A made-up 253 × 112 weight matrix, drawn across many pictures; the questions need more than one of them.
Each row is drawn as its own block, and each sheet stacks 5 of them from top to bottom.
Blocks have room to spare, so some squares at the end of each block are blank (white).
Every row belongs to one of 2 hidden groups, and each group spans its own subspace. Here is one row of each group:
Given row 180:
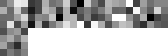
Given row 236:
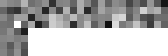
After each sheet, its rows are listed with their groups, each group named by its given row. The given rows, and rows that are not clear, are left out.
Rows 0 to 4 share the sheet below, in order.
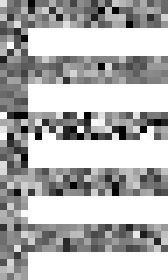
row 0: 180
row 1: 236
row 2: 180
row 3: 236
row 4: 180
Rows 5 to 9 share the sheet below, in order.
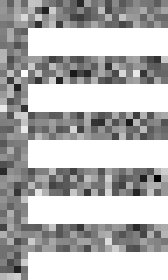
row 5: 236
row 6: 236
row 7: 180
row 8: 236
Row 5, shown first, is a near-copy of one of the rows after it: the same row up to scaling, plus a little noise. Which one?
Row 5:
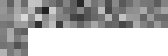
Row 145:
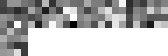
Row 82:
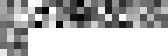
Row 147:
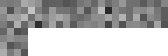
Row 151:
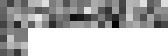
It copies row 82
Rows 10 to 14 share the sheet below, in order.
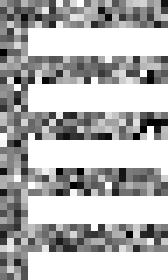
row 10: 236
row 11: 180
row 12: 180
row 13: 236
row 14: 180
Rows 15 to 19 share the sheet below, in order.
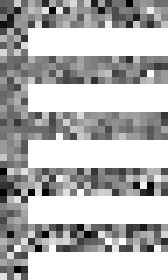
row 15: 180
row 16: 180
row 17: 236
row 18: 180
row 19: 236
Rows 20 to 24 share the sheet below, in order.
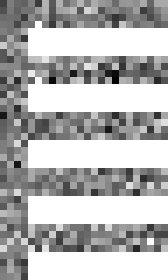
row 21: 236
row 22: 180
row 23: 180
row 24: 180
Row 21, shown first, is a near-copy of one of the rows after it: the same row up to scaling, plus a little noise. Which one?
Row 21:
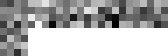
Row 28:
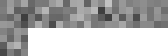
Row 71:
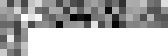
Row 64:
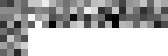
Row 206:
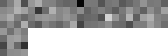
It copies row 64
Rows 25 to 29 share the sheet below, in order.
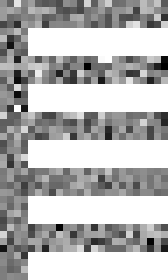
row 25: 180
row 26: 180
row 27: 236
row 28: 236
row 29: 180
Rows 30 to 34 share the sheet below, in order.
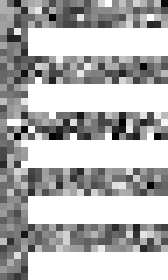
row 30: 180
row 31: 236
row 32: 236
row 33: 180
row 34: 180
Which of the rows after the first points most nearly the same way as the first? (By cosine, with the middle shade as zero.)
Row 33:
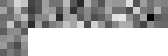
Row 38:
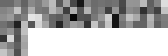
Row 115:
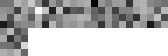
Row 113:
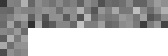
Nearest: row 113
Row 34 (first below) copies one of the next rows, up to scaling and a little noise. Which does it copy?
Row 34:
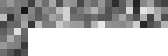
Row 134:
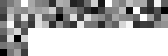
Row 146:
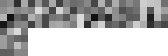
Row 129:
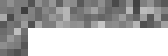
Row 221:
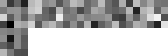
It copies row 129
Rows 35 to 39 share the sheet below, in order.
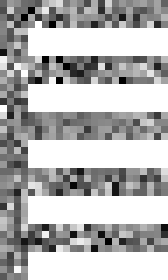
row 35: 236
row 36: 236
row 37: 180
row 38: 236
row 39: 236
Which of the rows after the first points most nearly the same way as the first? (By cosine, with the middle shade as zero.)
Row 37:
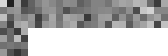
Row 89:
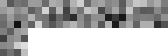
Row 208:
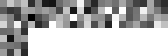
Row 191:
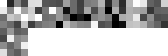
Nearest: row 191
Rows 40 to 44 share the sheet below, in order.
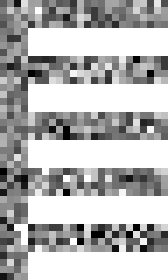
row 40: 180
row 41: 236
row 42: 180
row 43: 236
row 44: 180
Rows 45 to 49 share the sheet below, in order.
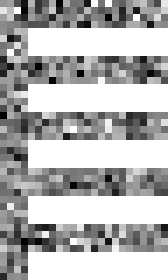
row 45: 180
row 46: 180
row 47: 236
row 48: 236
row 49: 236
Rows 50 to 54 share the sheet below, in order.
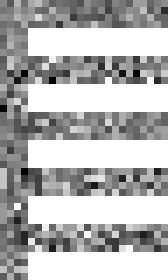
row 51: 236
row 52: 236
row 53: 180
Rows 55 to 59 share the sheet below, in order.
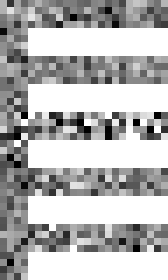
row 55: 236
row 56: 180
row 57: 180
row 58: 236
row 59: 236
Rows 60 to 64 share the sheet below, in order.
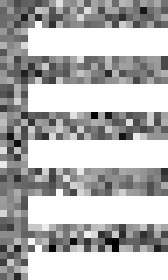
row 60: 236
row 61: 236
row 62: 180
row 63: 236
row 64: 236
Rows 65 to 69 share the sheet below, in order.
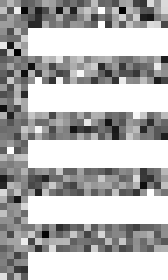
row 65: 180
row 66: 236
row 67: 236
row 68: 180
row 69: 236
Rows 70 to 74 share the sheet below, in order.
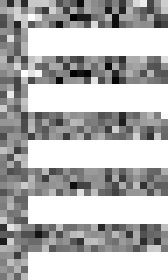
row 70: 236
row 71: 236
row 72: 180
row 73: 236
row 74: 180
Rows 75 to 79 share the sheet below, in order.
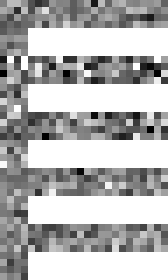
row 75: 180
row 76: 180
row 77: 180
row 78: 236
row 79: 236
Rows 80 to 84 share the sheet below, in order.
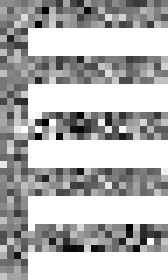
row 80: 236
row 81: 236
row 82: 236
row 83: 236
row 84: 180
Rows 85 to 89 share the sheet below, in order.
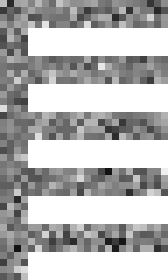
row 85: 180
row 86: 236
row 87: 236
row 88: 180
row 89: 236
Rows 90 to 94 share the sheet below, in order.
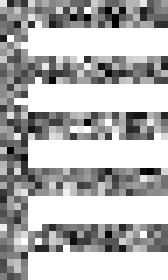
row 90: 236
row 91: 236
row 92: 236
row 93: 180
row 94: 236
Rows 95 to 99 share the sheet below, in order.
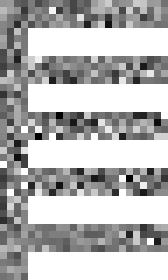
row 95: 180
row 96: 180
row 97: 236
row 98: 180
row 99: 180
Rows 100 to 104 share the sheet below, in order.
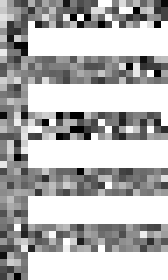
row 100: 180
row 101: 180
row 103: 236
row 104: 180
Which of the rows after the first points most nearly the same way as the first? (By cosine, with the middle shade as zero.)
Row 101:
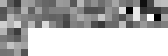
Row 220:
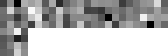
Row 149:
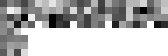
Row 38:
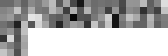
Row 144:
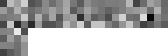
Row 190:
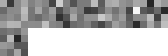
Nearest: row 190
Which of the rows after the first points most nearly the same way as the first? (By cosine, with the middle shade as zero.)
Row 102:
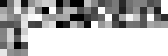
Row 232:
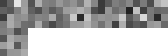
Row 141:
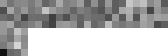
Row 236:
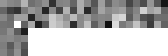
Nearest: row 232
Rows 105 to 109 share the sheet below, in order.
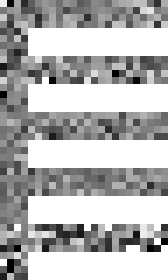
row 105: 180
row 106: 180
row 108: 180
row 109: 180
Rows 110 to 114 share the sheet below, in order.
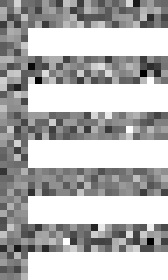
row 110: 180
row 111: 180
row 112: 180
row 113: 180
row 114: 180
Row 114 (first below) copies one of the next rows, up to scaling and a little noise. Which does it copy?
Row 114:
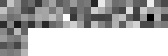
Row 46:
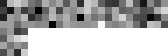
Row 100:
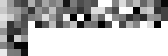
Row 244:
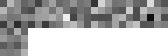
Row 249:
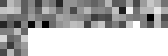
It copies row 244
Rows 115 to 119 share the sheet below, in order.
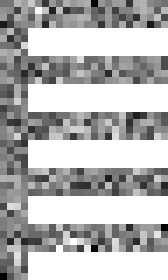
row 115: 180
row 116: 236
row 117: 236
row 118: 236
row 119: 236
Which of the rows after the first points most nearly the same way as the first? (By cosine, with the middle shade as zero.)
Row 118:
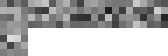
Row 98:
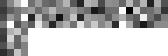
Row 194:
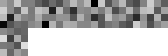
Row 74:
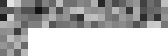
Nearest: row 74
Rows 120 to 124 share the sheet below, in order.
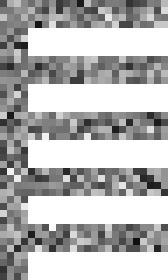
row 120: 236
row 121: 180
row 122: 180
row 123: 180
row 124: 236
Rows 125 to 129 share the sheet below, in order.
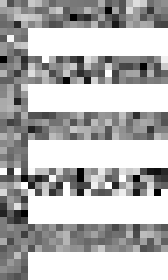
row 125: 236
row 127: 236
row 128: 180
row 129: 180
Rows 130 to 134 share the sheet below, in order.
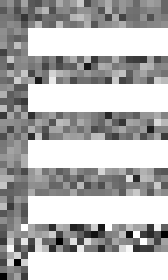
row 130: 236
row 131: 236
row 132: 180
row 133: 180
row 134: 180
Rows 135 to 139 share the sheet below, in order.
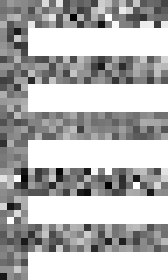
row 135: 180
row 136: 180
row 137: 180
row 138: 180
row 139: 236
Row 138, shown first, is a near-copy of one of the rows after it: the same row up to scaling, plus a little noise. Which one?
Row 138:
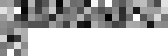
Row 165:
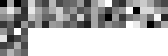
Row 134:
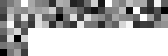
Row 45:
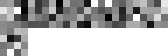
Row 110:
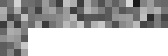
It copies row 45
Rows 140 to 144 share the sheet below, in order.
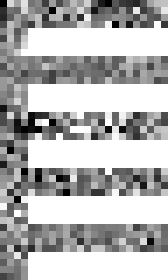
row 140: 180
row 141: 236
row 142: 236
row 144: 180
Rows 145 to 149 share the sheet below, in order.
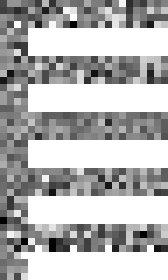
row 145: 236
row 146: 180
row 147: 236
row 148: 236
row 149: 236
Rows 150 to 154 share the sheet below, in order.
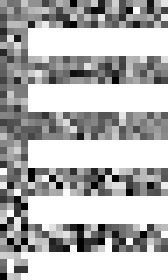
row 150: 180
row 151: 236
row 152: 236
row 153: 180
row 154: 236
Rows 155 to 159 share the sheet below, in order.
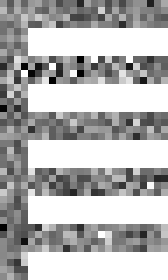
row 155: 236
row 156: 180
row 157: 180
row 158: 180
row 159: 236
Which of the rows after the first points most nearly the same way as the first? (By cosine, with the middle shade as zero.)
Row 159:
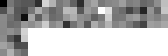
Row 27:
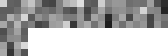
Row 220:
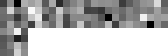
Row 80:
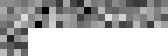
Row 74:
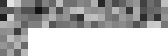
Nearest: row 74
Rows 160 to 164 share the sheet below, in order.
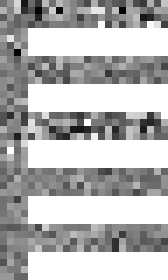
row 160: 180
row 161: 236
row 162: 236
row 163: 180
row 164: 236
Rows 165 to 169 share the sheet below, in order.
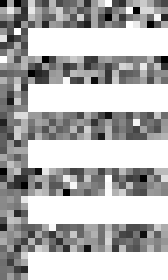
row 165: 180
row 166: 236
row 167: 180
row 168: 236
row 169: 236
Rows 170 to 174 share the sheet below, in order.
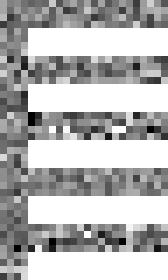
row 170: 180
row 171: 180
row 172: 180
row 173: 180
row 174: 236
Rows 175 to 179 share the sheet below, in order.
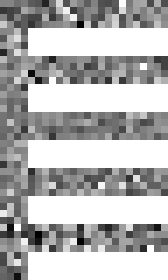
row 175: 236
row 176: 236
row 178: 180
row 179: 180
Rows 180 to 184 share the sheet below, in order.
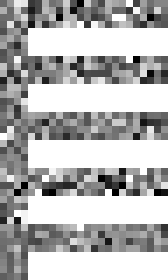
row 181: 180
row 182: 180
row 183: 236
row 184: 236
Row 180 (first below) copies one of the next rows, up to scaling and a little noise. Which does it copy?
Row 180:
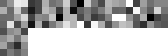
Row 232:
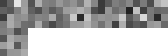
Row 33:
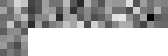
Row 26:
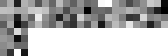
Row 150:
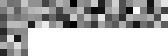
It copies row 33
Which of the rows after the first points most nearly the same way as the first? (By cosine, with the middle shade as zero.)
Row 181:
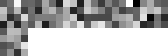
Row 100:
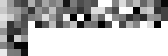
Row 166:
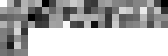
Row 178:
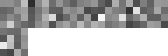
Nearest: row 178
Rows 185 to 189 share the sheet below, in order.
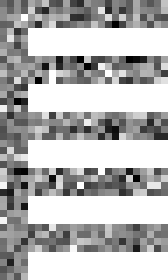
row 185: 236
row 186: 236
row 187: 236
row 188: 180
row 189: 236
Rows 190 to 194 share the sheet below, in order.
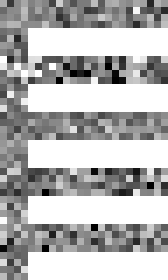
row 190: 180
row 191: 236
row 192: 236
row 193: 180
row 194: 180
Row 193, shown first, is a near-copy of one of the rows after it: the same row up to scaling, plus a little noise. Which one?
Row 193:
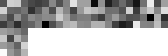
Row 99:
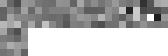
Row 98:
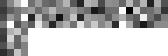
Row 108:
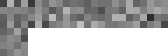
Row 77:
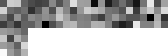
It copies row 77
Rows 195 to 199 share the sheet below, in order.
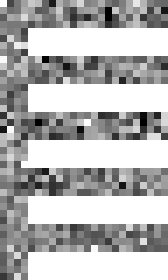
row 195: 236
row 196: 236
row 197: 180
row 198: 236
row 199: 180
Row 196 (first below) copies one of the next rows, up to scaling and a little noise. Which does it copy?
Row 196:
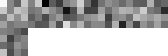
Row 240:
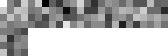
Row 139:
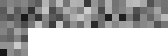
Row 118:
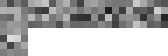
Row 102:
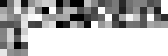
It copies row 240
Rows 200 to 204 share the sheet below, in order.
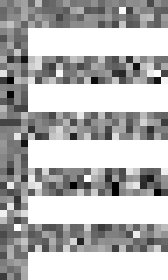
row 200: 180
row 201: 180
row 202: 236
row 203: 236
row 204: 180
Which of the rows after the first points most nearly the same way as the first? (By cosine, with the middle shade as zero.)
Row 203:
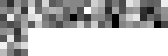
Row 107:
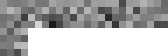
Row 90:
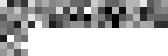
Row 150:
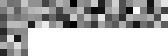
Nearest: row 90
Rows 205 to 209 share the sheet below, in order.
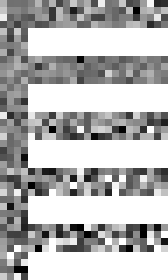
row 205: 180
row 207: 180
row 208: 236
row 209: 236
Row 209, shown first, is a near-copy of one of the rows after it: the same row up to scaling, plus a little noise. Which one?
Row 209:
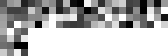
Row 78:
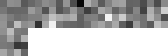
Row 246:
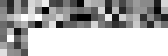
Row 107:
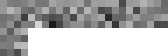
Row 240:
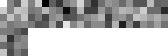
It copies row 78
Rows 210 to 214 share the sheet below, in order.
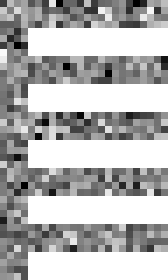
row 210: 236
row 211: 236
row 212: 236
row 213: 236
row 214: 236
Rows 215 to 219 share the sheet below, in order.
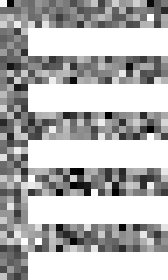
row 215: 180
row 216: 236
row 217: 180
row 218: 236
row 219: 236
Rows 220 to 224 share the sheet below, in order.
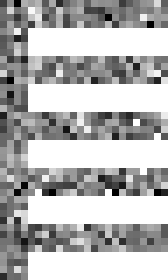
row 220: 180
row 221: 180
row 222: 180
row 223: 236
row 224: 236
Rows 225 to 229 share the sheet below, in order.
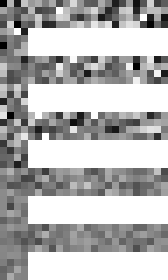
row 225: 180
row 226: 180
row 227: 180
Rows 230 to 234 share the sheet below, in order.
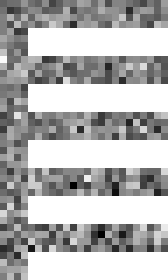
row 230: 236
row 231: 236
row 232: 180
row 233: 236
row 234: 180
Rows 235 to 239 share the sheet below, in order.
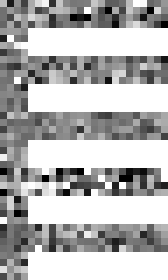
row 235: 236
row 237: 180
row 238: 236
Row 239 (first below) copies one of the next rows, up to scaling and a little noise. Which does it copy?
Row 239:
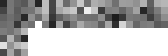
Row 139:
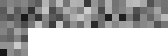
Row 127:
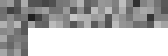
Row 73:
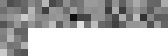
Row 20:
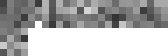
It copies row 20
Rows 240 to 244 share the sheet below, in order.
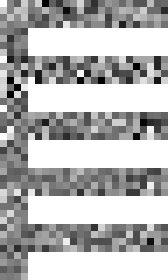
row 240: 236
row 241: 180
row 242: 180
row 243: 180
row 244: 180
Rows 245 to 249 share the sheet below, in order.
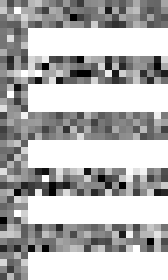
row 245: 236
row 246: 236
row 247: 180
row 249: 180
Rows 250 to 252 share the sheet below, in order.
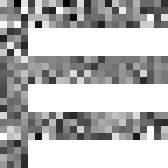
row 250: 180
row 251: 180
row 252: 180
